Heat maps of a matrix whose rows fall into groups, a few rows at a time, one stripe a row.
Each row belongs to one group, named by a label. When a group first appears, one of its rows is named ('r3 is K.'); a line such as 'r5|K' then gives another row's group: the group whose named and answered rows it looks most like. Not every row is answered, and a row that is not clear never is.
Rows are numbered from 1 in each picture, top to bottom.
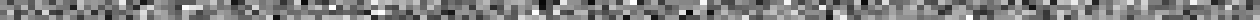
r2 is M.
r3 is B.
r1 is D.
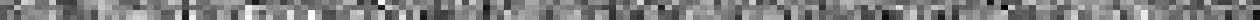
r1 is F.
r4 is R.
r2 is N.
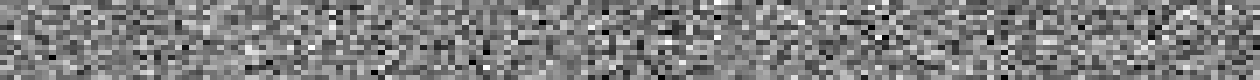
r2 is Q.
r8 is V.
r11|N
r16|N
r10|R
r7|N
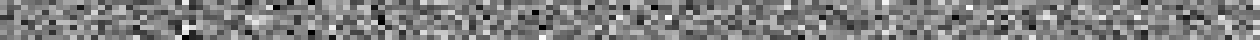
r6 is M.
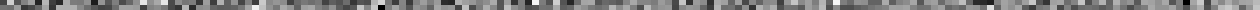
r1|B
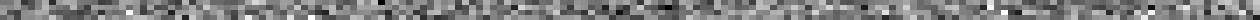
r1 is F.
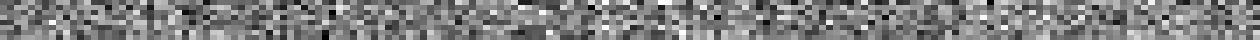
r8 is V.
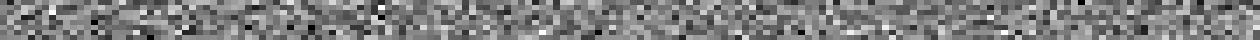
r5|B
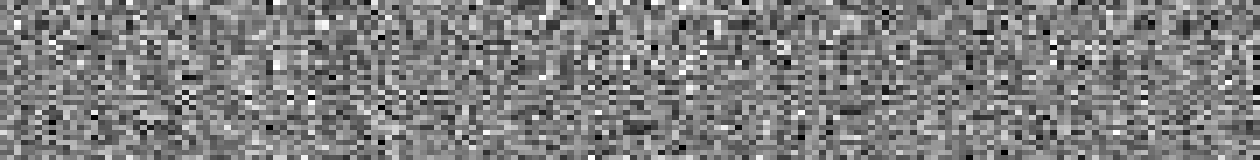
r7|B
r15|V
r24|B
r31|N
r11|Q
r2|V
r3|V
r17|N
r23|M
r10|D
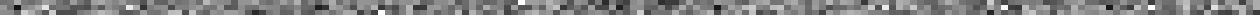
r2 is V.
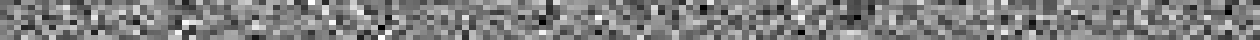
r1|R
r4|M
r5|M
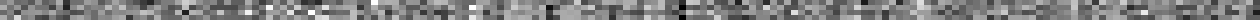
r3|R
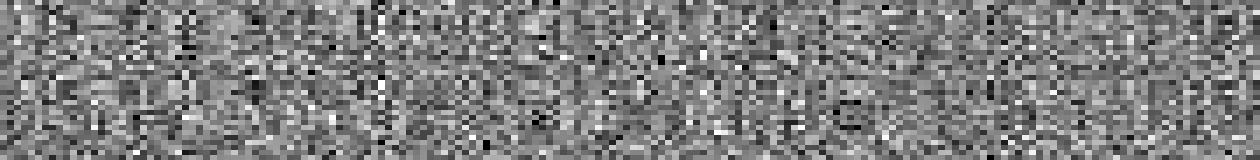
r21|M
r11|Q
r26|M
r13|N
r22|R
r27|B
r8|D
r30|Q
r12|D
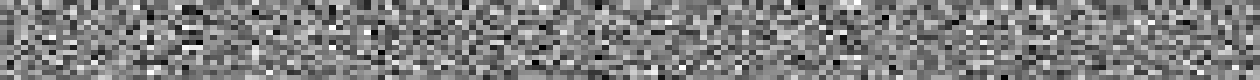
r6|M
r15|B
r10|M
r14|D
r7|D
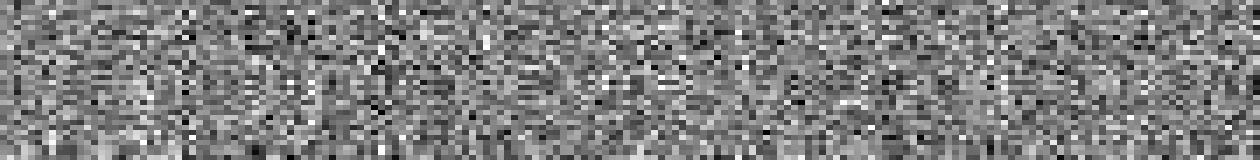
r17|R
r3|R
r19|R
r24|V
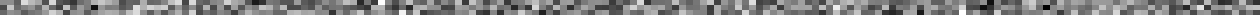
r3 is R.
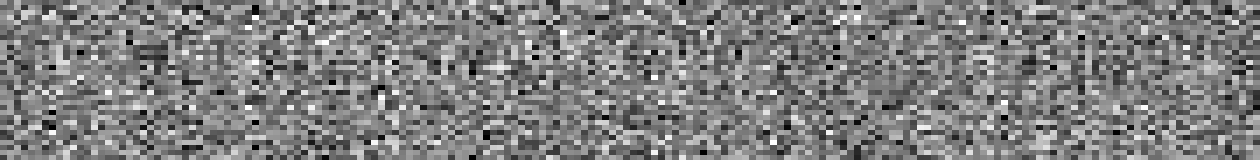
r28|N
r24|N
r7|D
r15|V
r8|B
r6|R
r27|Q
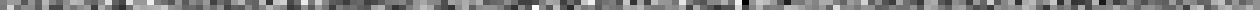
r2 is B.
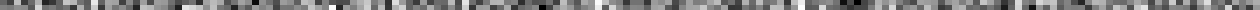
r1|M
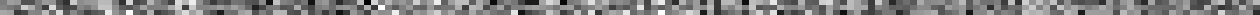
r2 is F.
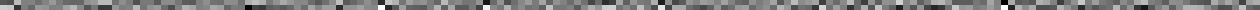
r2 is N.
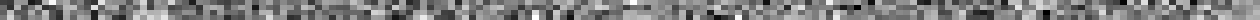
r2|M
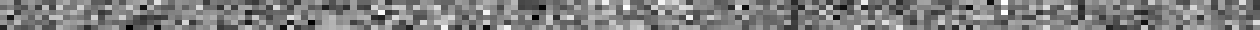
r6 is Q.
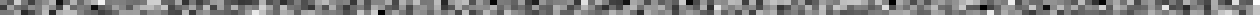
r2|B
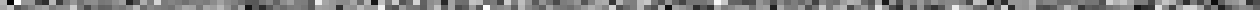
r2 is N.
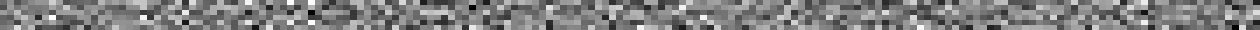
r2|V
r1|R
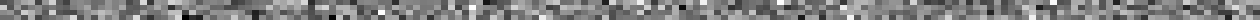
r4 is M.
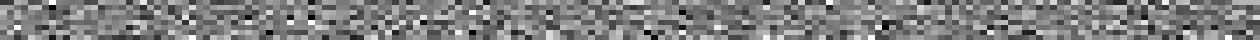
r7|V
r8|Q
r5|R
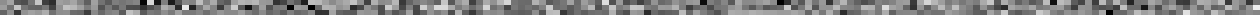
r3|V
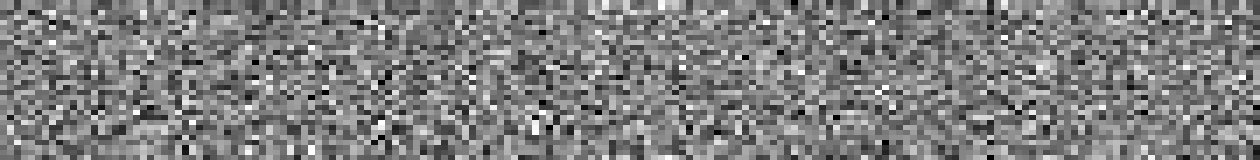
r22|D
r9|Q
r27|B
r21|M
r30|R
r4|V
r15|M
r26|B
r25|F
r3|Q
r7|M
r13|M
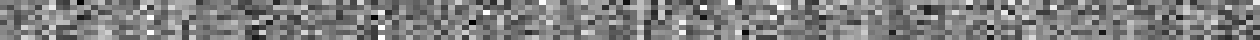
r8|F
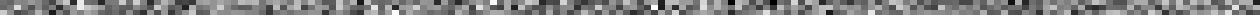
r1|D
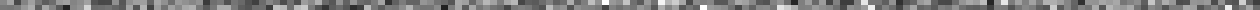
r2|Q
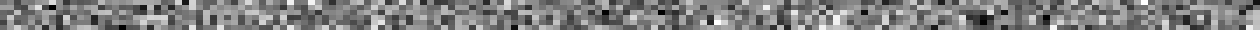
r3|N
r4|B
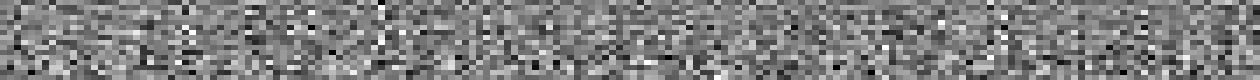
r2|F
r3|R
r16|B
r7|R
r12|N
